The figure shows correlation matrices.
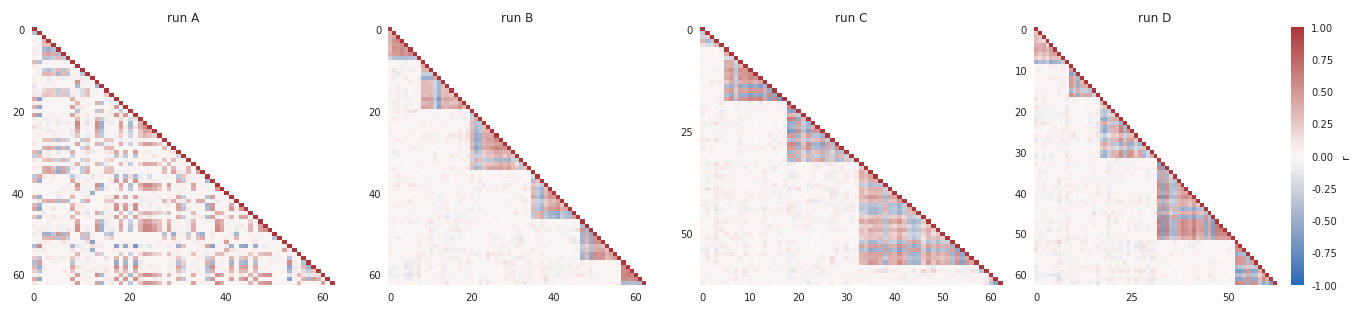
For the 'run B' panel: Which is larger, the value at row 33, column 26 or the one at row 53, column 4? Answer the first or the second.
the first
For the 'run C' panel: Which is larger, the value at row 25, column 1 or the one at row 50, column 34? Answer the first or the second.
the second
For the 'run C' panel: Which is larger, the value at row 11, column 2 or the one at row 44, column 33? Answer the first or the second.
the first
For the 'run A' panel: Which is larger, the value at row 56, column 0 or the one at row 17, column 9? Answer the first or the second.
the first
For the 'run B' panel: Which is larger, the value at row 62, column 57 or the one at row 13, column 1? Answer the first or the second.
the second
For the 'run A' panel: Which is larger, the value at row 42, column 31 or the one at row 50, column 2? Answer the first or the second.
the first
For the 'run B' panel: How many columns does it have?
63
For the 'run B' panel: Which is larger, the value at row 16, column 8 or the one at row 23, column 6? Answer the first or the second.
the first
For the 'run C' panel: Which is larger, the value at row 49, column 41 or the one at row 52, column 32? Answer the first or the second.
the first
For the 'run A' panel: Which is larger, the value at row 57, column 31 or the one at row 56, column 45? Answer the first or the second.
the first
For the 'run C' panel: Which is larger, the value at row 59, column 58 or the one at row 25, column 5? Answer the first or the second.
the second
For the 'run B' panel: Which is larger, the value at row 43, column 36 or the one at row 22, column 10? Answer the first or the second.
the second
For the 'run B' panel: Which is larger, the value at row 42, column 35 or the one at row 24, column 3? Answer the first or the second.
the first
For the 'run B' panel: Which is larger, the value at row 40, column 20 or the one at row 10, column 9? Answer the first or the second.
the second
